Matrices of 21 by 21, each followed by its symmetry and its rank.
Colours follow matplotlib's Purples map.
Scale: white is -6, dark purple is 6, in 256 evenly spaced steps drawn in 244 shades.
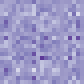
neither, rank three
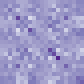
symmetric, rank three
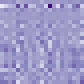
neither, rank three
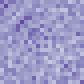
symmetric, full rank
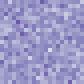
neither, full rank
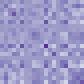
symmetric, rank three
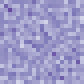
symmetric, full rank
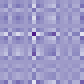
symmetric, rank one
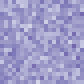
neither, full rank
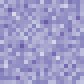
symmetric, full rank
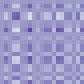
symmetric, rank one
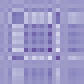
symmetric, rank one
